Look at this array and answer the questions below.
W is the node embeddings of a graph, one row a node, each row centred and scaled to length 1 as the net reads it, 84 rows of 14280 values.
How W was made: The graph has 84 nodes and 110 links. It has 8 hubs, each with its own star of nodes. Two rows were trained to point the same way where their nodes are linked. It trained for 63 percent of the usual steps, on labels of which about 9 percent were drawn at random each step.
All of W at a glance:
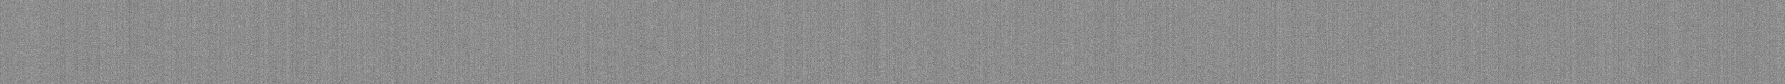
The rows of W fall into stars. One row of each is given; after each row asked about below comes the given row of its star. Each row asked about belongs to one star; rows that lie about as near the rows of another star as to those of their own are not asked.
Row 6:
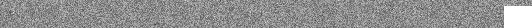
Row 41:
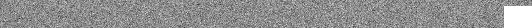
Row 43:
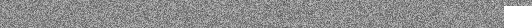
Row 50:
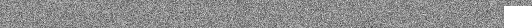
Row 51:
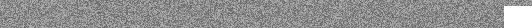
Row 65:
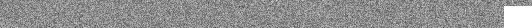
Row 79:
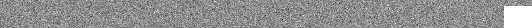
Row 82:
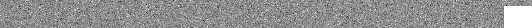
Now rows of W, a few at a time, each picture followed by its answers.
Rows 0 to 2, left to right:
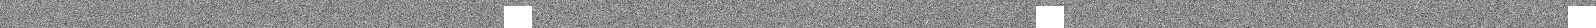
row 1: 51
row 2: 41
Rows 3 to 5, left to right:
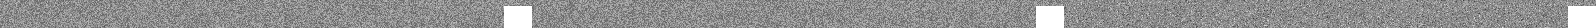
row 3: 65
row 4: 41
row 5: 41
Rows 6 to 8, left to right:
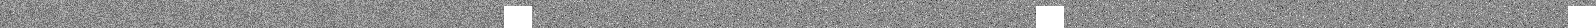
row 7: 41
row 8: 82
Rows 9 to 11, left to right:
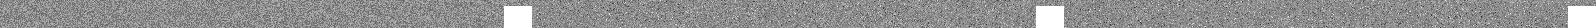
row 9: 65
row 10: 82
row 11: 79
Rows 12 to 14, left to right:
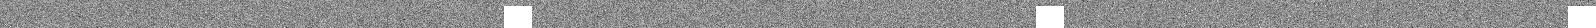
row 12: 41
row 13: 50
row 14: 43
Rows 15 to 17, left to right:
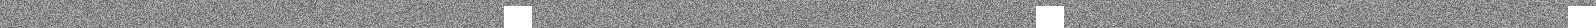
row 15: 79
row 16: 50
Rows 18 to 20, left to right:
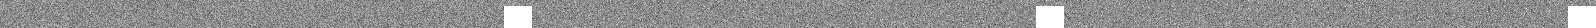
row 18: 6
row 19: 51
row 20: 51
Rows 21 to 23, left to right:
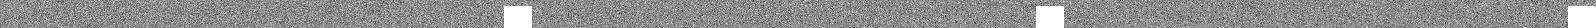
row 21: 65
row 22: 65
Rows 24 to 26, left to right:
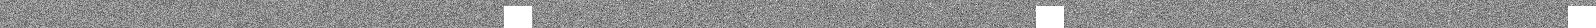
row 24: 51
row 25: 51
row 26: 51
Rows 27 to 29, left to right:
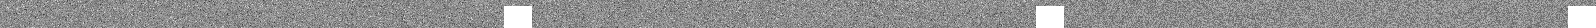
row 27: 6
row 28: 6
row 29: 79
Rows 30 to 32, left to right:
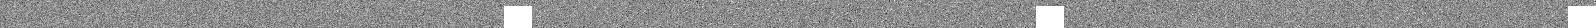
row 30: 65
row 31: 50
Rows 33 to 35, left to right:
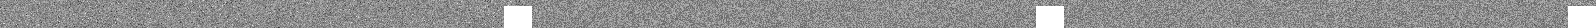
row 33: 6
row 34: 50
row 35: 65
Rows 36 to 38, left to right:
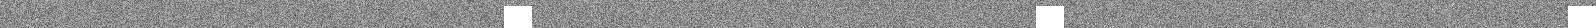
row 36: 51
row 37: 6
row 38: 79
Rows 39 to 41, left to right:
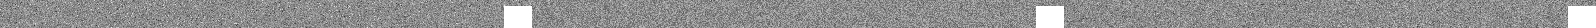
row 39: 65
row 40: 65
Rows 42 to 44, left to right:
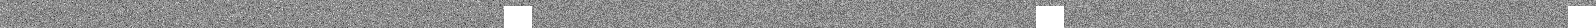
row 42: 65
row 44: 65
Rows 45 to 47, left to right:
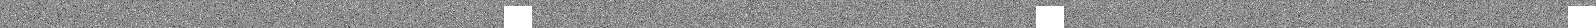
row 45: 41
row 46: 79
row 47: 41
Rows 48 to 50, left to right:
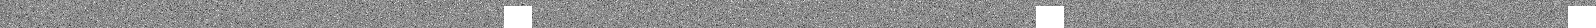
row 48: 43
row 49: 50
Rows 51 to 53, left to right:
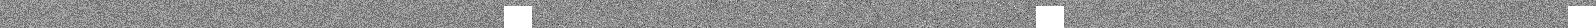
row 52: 51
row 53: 51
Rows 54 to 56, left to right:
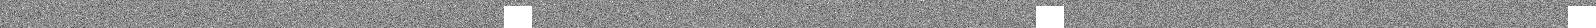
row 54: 41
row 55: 6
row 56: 65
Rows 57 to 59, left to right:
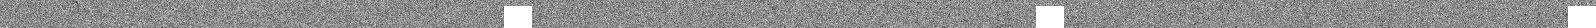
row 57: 43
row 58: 82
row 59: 50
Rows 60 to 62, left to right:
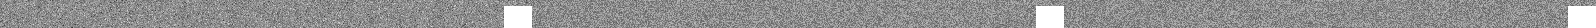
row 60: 41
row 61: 82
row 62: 43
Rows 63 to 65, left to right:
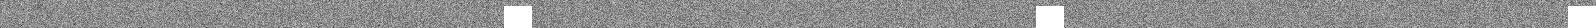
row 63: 41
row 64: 43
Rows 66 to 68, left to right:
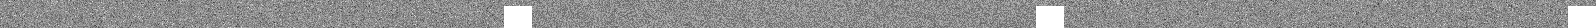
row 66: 6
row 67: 6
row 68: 6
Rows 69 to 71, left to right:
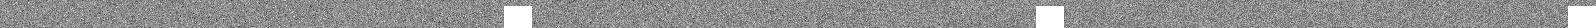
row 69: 50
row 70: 50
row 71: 43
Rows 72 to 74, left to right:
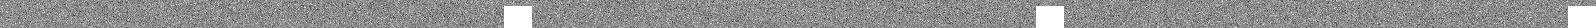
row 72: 51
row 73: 6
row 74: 50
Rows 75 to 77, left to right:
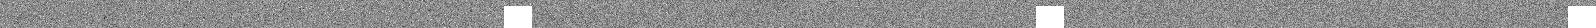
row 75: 65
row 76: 41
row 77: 51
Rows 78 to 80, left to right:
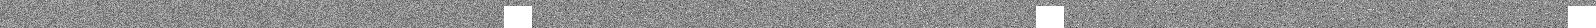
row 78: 51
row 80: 82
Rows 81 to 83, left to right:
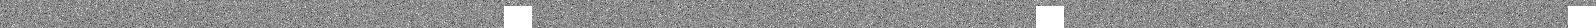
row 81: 82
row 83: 79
